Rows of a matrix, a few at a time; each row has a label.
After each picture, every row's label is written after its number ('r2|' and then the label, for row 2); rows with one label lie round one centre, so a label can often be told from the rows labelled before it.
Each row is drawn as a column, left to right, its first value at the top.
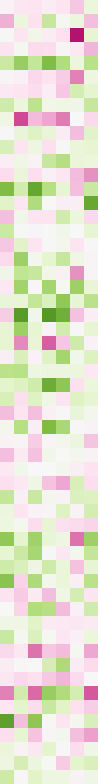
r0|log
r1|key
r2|log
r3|key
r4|key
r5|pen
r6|log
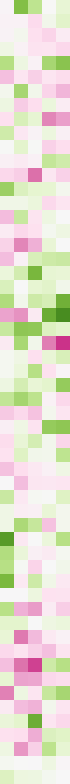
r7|log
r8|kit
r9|kit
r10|key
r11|key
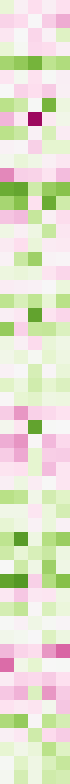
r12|log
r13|log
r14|key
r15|log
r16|log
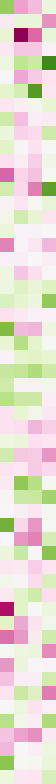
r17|kit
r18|pen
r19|pen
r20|log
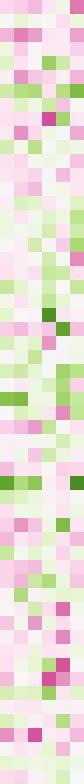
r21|pen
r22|pen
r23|pen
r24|key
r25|kit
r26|pen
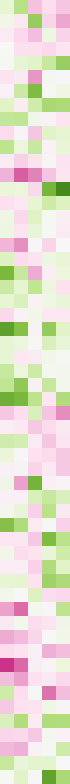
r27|kit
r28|kit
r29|pen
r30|log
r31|log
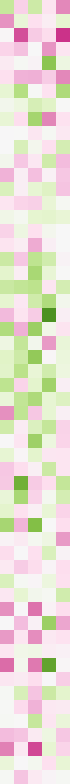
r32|kit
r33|pen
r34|kit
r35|key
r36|pen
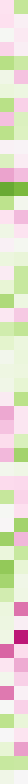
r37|log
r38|kit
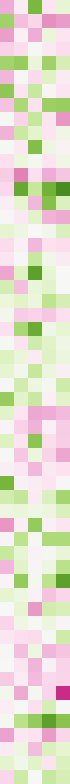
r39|pen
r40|log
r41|kit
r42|log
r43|log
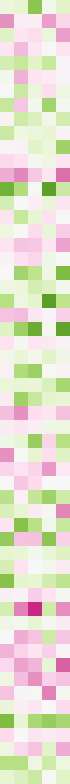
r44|log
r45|kit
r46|kit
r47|log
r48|kit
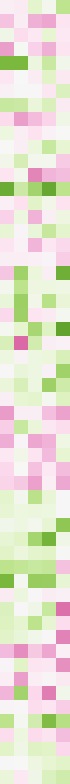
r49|log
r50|key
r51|log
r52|log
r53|kit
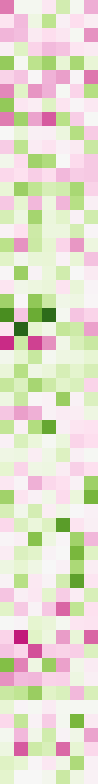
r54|key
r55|kit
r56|key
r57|key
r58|kit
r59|log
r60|pen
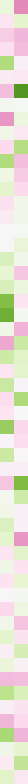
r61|key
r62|pen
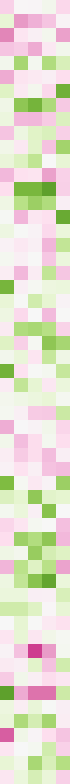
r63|pen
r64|log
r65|log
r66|log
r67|pen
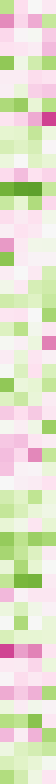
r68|log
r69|log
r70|log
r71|key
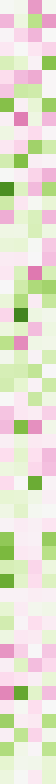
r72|log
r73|key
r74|pen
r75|log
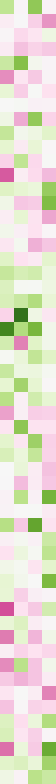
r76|kit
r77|key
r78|kit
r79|log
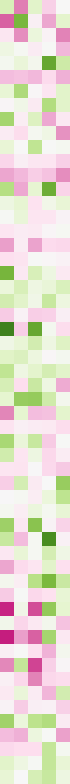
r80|kit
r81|pen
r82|kit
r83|log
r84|pen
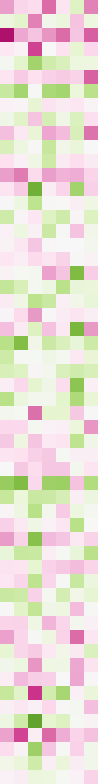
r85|pen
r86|pen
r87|log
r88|pen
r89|pen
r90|kit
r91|pen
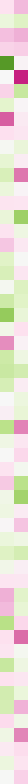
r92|key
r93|pen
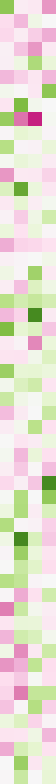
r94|kit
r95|log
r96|key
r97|pen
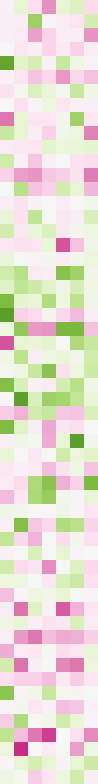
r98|key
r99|kit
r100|pen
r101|pen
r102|kit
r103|kit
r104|pen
